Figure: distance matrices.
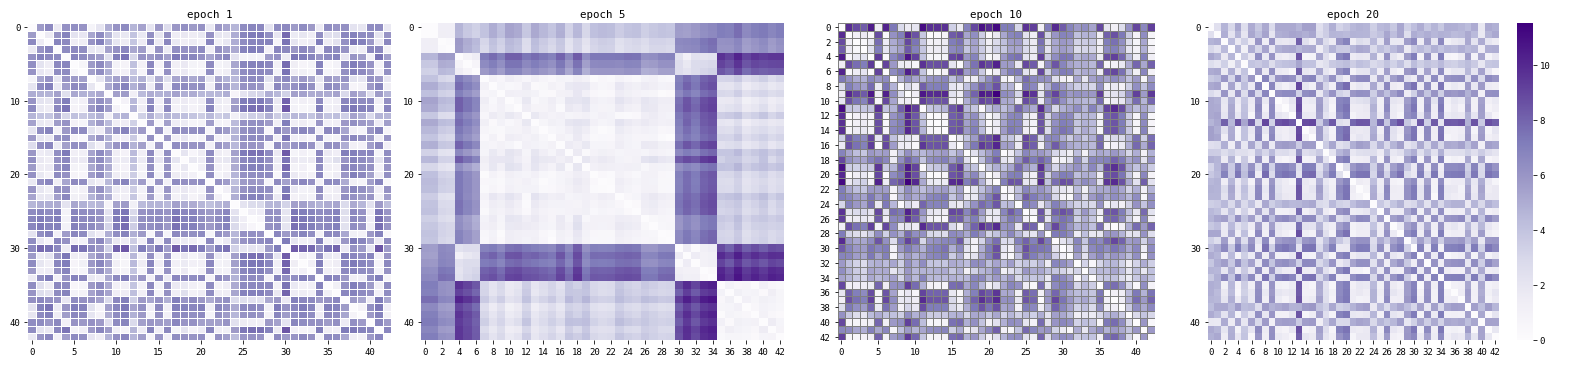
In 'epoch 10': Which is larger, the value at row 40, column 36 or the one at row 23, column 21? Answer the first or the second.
the second
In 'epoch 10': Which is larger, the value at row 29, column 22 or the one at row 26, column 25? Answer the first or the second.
the first
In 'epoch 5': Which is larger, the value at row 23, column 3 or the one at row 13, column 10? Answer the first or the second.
the first
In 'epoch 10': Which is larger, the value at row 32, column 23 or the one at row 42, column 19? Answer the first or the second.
the first
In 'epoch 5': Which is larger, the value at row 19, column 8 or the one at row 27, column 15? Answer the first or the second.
the first
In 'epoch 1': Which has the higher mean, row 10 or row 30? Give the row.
30
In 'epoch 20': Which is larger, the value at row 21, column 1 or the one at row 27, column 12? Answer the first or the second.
the first
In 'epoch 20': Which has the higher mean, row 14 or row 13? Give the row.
13
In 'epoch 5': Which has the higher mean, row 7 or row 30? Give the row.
30
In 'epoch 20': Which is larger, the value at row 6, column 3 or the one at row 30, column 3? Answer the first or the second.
the first
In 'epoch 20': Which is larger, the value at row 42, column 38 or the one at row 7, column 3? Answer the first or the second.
the first
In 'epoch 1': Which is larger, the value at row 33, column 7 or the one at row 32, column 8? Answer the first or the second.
the second
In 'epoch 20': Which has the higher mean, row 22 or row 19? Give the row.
19
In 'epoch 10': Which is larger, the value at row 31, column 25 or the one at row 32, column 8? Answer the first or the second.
the first
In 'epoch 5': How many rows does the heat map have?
43
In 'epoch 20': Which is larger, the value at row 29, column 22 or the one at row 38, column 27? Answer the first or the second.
the first
